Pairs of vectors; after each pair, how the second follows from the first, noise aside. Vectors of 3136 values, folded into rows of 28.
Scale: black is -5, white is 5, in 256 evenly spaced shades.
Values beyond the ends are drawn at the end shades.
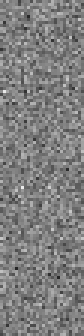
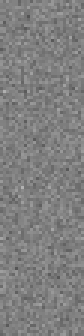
shrunk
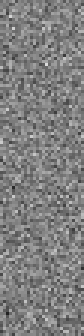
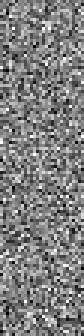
scaled up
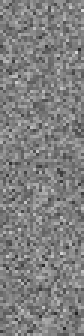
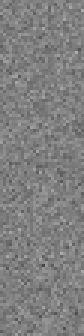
shrunk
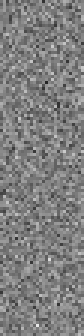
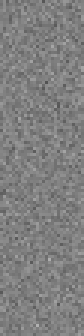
shrunk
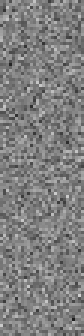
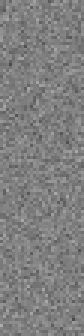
shrunk
